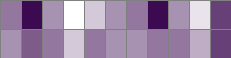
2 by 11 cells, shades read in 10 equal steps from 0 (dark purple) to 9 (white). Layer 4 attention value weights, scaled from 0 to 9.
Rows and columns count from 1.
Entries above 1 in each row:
9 11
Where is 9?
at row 1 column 4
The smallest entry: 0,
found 2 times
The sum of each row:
49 49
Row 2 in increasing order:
2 3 4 4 4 4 5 5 5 6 7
